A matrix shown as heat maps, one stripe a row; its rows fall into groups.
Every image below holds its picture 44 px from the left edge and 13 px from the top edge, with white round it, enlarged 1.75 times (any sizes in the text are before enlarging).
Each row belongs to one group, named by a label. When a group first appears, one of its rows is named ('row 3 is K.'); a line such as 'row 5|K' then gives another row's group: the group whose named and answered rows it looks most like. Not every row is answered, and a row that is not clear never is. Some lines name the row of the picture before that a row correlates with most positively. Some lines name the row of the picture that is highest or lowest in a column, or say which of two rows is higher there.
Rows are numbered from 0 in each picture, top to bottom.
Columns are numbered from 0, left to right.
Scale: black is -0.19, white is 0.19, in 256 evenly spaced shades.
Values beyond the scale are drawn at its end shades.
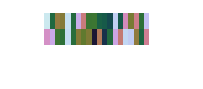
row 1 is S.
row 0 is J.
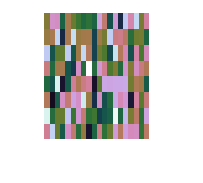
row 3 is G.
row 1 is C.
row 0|S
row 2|J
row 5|J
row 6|J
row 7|S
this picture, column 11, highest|4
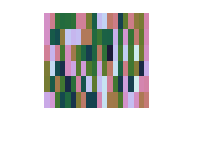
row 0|G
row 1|J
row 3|S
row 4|G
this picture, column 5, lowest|5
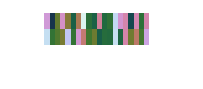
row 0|J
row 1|J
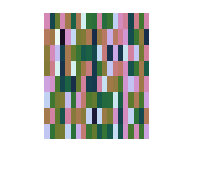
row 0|J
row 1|C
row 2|S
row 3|C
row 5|J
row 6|S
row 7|J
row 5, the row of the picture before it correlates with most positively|1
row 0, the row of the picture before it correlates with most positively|0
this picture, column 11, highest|4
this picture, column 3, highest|0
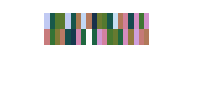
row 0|J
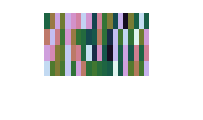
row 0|C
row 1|S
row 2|S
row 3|J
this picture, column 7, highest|0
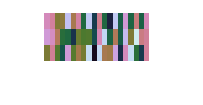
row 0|S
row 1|G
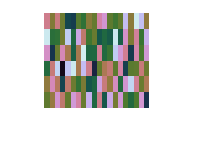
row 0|G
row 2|J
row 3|C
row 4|S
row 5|C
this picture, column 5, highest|3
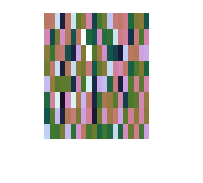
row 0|C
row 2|G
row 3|C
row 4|G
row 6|C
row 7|J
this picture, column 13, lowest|2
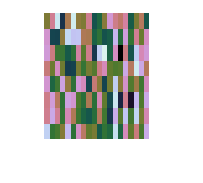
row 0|C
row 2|G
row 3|G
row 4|J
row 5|S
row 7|J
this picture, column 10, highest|2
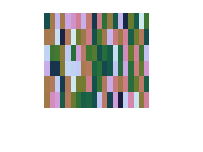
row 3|J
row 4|C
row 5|S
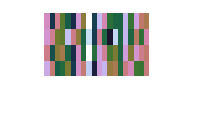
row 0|G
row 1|S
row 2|G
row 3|G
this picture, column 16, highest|3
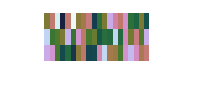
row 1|J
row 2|G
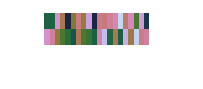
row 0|C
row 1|G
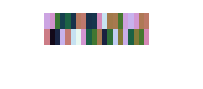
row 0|G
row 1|J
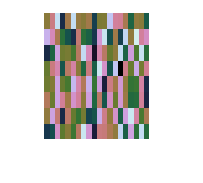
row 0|C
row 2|C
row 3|S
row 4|C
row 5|C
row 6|S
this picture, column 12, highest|0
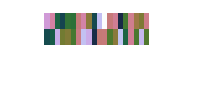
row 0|G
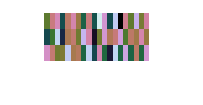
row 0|S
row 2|S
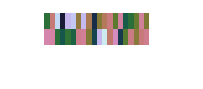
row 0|C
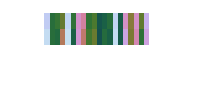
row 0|J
